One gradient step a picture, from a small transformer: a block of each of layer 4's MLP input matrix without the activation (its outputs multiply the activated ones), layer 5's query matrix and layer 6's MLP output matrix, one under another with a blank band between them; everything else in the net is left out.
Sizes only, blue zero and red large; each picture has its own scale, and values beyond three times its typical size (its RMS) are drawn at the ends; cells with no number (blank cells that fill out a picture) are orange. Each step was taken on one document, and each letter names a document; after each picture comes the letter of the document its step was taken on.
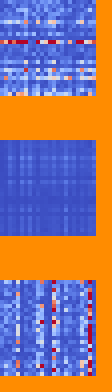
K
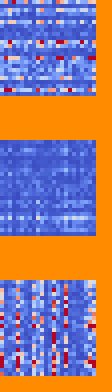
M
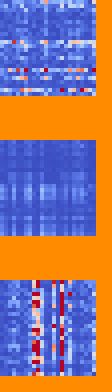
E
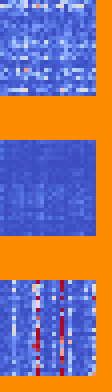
E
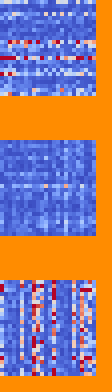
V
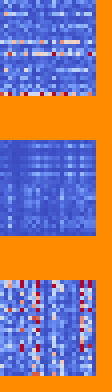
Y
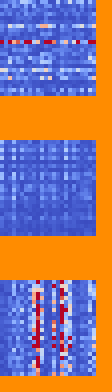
E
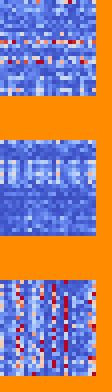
M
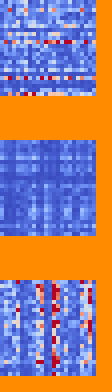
K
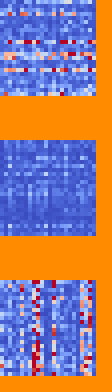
Y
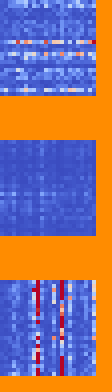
E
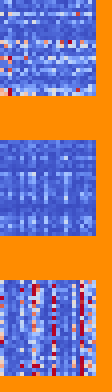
V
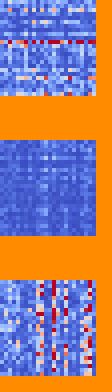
K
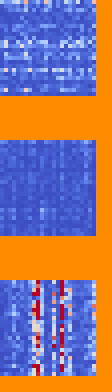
E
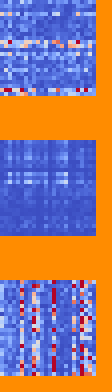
V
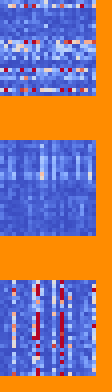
E
